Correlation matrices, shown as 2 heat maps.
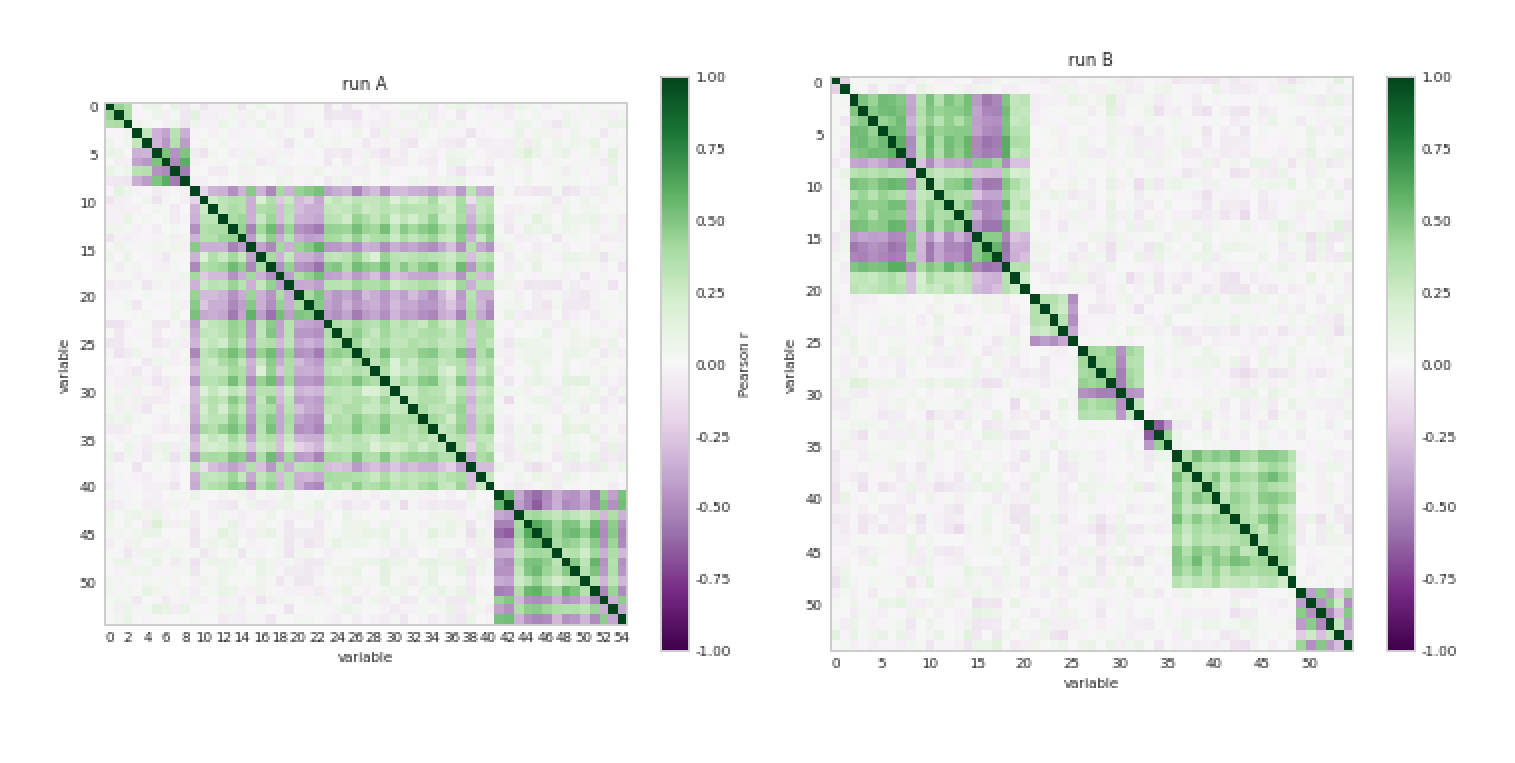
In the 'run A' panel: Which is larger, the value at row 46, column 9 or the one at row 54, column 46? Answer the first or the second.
the first
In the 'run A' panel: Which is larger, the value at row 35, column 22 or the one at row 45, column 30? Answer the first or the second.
the second
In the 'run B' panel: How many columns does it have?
55
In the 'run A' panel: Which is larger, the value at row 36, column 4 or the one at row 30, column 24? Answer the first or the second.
the second
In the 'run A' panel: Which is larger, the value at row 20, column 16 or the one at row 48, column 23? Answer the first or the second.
the second
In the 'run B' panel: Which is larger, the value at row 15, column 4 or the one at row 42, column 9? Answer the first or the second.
the second
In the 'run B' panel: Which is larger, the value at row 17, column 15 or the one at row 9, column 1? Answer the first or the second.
the first
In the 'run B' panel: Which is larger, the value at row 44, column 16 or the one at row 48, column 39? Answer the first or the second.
the second
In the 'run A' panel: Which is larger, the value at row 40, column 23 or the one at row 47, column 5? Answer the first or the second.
the first
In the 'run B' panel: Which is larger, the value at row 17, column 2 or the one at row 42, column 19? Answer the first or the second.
the second
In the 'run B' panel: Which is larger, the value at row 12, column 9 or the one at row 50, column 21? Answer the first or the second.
the first
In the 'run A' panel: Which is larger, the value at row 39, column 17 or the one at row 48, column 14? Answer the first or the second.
the first
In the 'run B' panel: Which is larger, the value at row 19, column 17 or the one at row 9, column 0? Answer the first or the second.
the second
